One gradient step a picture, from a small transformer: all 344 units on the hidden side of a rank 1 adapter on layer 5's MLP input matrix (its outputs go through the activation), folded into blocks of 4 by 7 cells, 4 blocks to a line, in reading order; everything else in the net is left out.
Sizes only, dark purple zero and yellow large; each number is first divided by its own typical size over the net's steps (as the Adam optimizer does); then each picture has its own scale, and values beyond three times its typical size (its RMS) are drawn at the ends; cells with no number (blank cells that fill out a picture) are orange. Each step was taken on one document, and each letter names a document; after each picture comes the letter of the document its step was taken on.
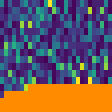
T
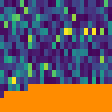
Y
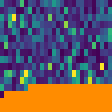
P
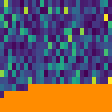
Y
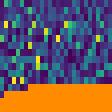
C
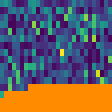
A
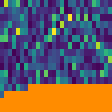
A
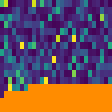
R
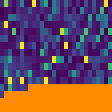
R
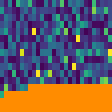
A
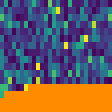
P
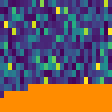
P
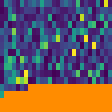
R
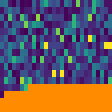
C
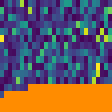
Y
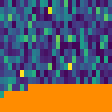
T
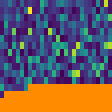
P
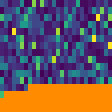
C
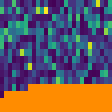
A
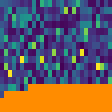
C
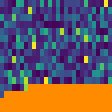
R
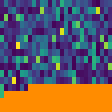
T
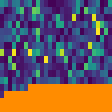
A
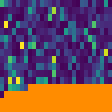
R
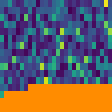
C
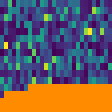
T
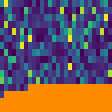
Y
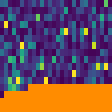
R
